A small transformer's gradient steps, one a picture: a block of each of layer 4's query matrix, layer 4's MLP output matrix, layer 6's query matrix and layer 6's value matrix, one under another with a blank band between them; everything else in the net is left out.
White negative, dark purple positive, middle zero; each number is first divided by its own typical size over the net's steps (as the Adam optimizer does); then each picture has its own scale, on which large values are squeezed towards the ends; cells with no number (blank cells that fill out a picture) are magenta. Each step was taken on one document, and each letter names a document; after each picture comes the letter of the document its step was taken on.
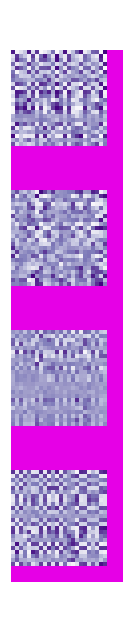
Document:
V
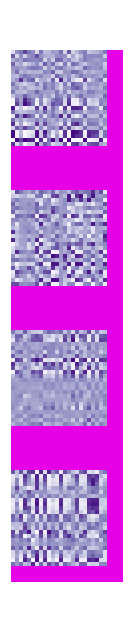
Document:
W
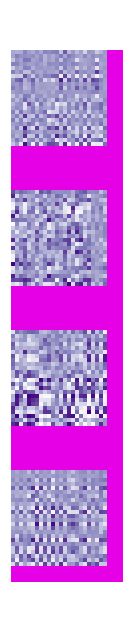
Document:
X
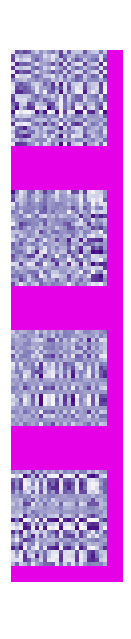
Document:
W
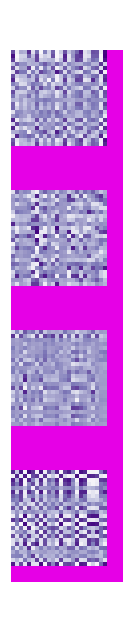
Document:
V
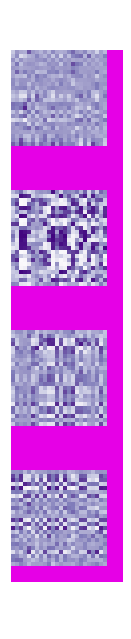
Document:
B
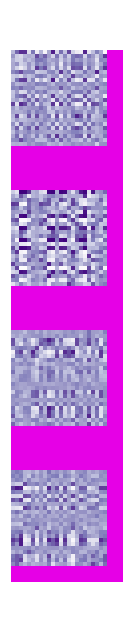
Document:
B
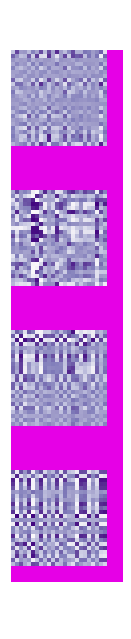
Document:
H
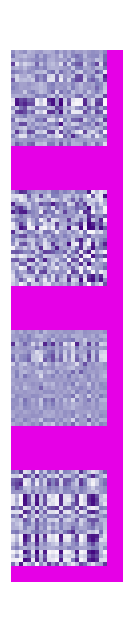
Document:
W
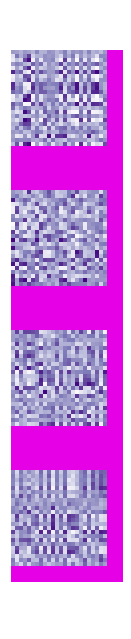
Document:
X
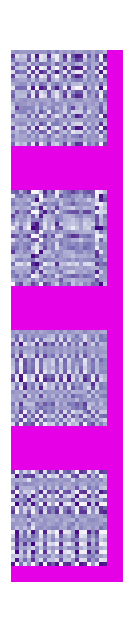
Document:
V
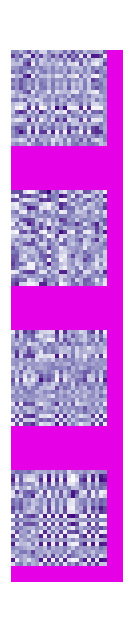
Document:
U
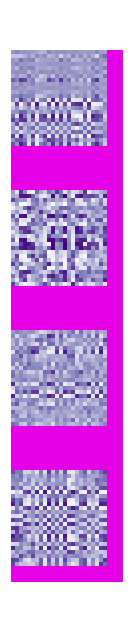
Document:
B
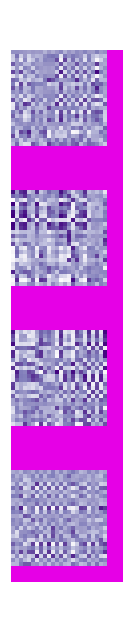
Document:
X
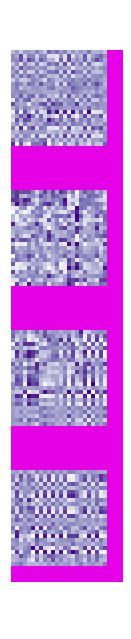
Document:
X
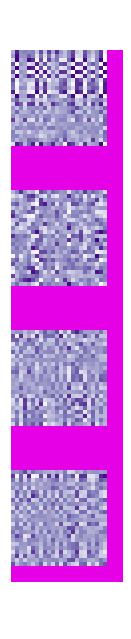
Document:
V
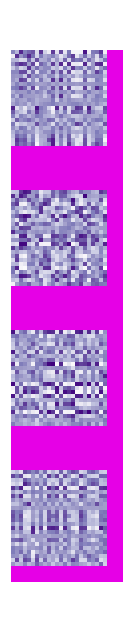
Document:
B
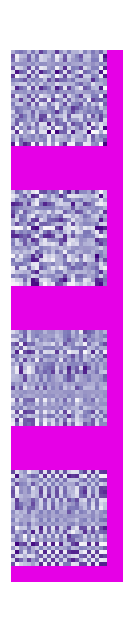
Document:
V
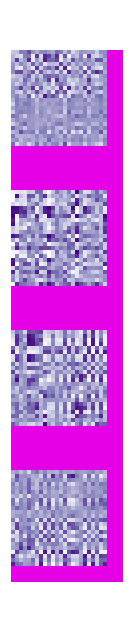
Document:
X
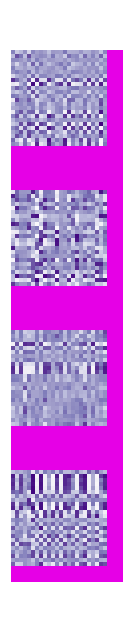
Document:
H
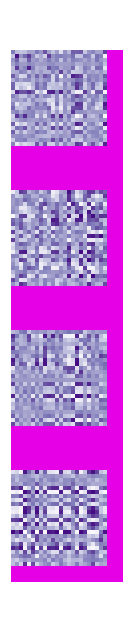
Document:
W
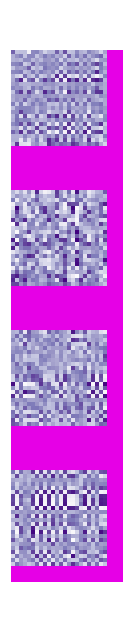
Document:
X
